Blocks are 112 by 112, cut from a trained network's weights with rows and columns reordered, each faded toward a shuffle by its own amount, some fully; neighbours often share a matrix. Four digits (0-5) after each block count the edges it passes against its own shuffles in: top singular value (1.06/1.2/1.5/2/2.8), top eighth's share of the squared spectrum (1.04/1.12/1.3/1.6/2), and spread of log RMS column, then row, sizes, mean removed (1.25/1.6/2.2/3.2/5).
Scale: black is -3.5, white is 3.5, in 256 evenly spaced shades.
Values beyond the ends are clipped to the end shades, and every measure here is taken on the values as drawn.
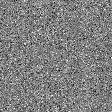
0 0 0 0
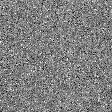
0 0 0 0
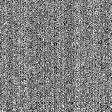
3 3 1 2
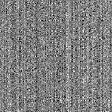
4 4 2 3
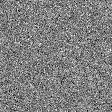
0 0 0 0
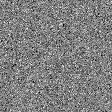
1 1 0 0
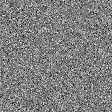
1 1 0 0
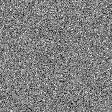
2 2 0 0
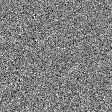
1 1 0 0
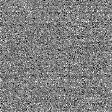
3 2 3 0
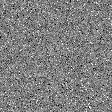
0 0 0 0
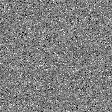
0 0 0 0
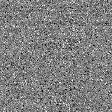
2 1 1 0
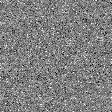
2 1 1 0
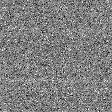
1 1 1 0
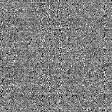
3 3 3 1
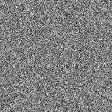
3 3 1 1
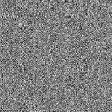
4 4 2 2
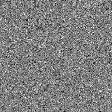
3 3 1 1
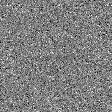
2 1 0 0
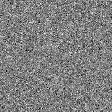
2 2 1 1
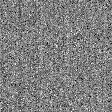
2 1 0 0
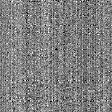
4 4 2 3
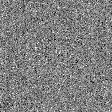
1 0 0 0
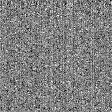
3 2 0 2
